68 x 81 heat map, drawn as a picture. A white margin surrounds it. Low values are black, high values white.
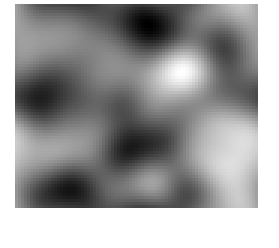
Grain: smooth. Lone odd cells: none. Histogram: bell-shaped.
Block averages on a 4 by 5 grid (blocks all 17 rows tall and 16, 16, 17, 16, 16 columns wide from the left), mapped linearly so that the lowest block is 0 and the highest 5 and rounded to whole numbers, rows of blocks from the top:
3 2 0 2 3 | 1 2 3 5 2 | 3 2 0 3 5 | 2 1 2 2 5
